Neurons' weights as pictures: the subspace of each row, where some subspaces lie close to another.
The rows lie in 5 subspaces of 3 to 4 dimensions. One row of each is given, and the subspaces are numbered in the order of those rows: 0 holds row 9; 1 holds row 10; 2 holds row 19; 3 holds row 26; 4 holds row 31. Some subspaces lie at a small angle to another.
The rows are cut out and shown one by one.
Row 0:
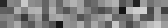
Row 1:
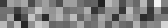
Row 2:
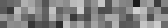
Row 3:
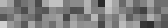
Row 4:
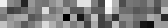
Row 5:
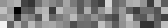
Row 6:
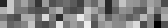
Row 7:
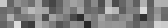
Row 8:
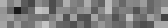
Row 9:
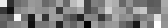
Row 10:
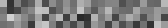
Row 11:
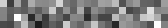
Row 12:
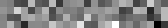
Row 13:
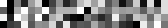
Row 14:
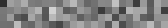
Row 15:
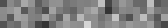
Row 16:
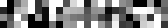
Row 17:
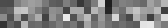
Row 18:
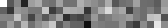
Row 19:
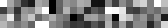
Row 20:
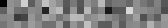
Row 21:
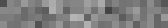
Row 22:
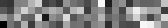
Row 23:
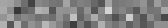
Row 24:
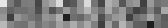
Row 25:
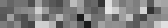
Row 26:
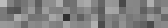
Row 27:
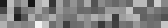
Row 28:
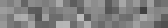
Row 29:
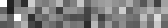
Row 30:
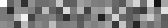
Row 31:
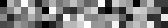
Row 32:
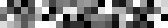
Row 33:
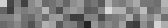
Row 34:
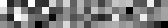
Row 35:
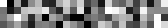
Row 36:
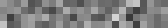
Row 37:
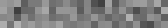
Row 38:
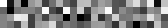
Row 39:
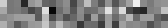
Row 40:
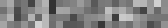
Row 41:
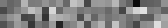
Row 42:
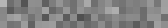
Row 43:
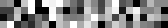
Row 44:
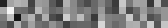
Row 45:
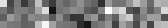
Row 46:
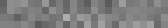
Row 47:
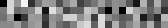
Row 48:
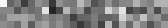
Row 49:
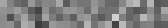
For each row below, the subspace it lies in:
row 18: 4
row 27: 2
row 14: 4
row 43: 3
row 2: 4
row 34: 2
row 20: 2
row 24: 3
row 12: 2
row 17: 3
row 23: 1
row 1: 4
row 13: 3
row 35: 2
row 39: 0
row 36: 3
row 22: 3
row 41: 0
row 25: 0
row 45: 0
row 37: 1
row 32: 4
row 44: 3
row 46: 3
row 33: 0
